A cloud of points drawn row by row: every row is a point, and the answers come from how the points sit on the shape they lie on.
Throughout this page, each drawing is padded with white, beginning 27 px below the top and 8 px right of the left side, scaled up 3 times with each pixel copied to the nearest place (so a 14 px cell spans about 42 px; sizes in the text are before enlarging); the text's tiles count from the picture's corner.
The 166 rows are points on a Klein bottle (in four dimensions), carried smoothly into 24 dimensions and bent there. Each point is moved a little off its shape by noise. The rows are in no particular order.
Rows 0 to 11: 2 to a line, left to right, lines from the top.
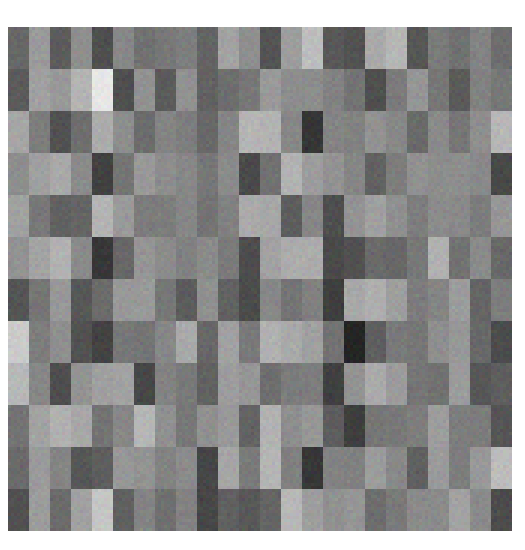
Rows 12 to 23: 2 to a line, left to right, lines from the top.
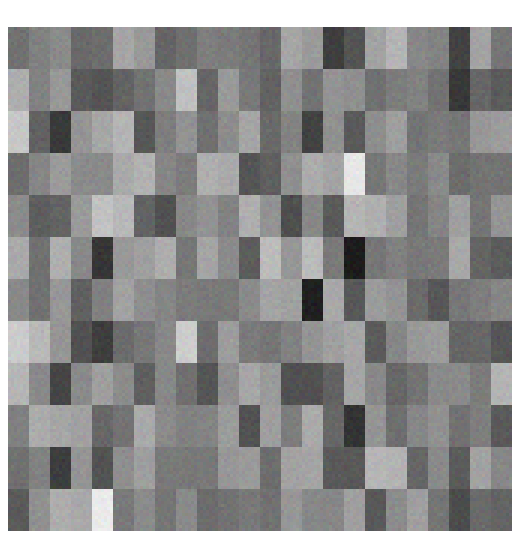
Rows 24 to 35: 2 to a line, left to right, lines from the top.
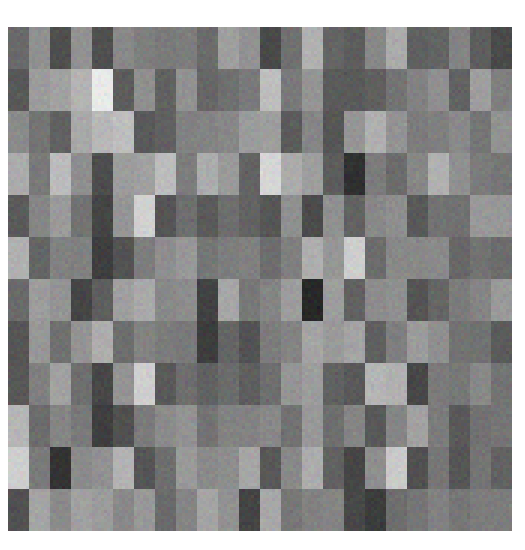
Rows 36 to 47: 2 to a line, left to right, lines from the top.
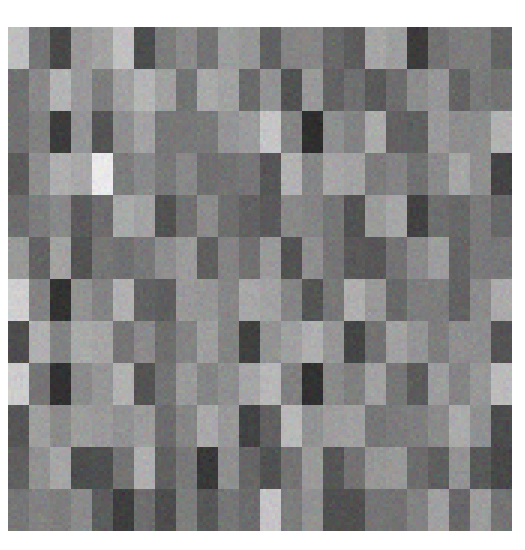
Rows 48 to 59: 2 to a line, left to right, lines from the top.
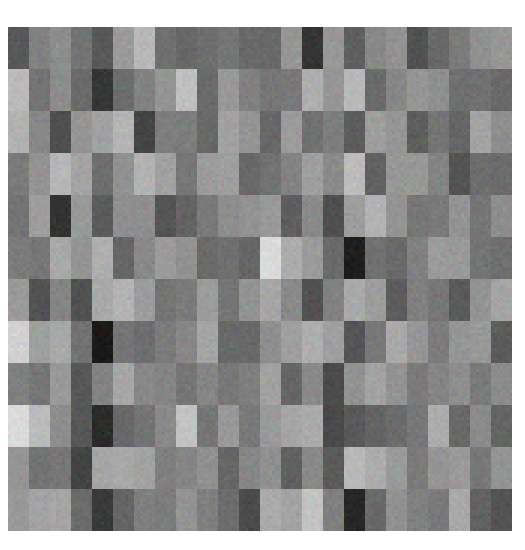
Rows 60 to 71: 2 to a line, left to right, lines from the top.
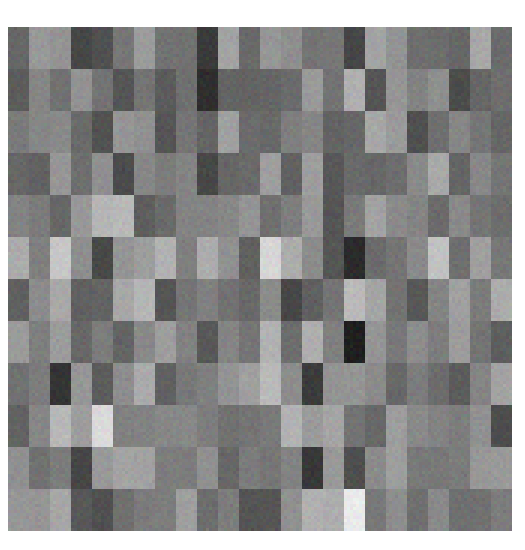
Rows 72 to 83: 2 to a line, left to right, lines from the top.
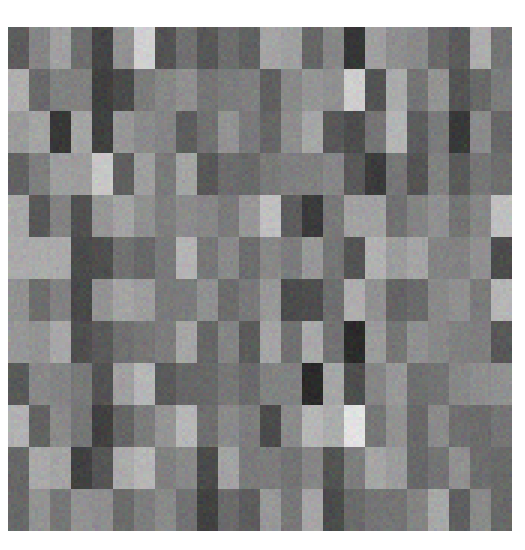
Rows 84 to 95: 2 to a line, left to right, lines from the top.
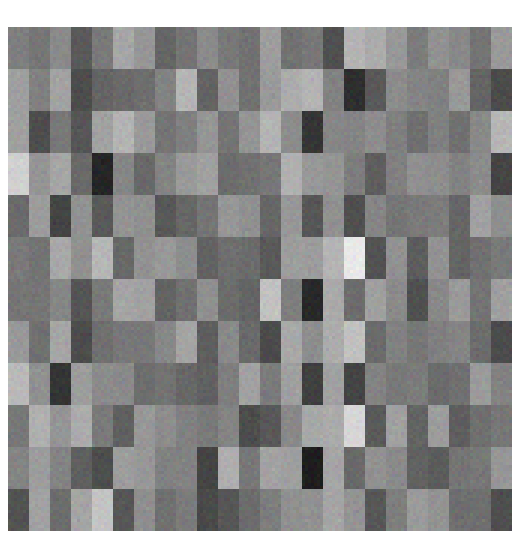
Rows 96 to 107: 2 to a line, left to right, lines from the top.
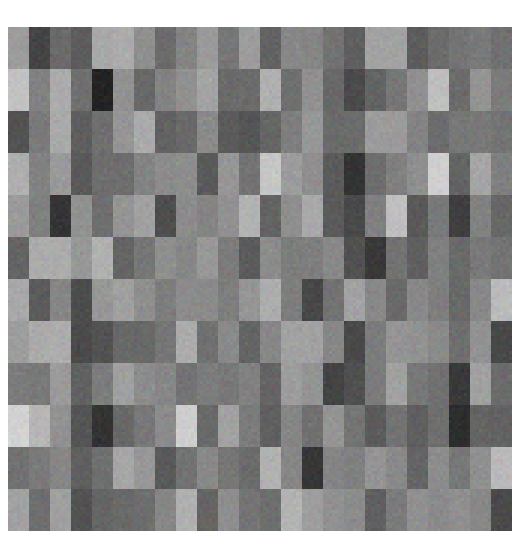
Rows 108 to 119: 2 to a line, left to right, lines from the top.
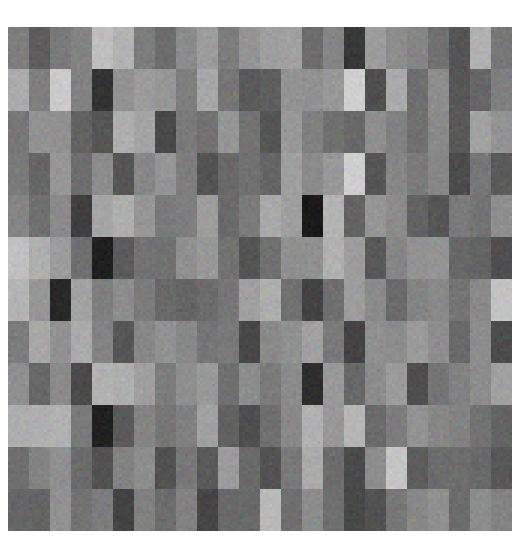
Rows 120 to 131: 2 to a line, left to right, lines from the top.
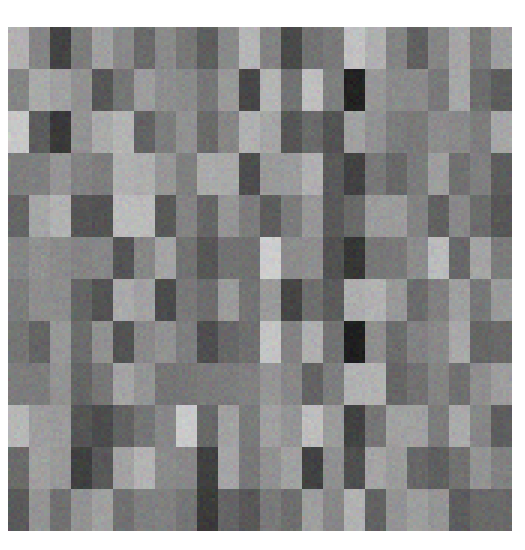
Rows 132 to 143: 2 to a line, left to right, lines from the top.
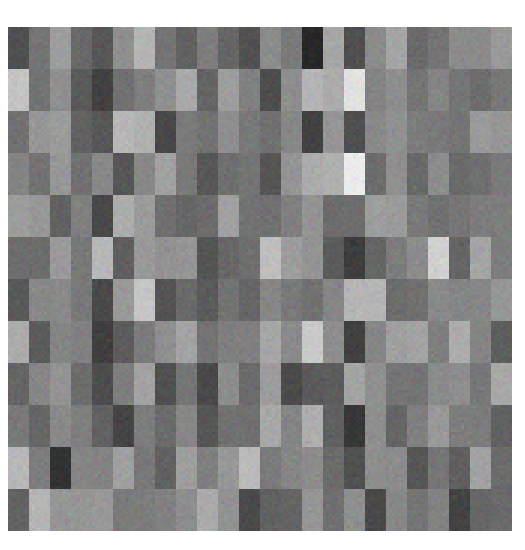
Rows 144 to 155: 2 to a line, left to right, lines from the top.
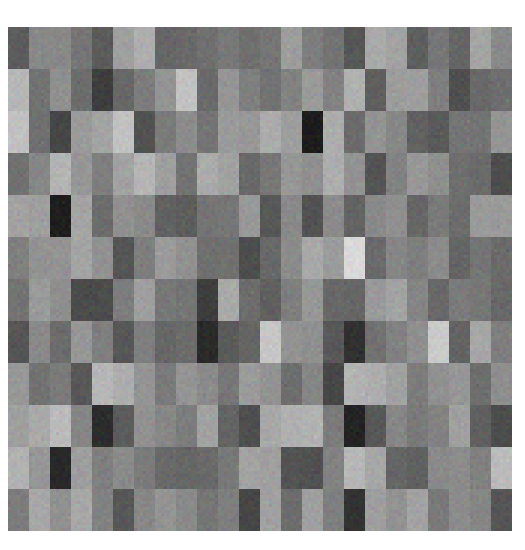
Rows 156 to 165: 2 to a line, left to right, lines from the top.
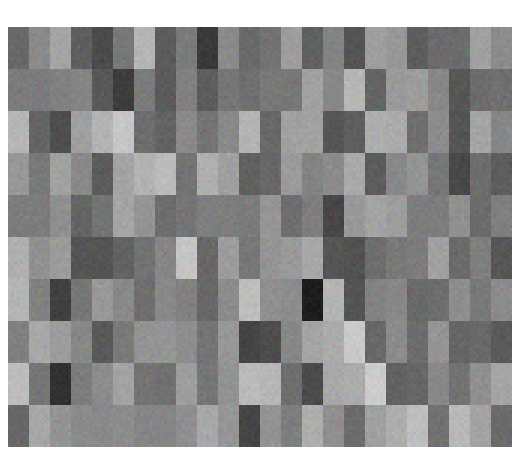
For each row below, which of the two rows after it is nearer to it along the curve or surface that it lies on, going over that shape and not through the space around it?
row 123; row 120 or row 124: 120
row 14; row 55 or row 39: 39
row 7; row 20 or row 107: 20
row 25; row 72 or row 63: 72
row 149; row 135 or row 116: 135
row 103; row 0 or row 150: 0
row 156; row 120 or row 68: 68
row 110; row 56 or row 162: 56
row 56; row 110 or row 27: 27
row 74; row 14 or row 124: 124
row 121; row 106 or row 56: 56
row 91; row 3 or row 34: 34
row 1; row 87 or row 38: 38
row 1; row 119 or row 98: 98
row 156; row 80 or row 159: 80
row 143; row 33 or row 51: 33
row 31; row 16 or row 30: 30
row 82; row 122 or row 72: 72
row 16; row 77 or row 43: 77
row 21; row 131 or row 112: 112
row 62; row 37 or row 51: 37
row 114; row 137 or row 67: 67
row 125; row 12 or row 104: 104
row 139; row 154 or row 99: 154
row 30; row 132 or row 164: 132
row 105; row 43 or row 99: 99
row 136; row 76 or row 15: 15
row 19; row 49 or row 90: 49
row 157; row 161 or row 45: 45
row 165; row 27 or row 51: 27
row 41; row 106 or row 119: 106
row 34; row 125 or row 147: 147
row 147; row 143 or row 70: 143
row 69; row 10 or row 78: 78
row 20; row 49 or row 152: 152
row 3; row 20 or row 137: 20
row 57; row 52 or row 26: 26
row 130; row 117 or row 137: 117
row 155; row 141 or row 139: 141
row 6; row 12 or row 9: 9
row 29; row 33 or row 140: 33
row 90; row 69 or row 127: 127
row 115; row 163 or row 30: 163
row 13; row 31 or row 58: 31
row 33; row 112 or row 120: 112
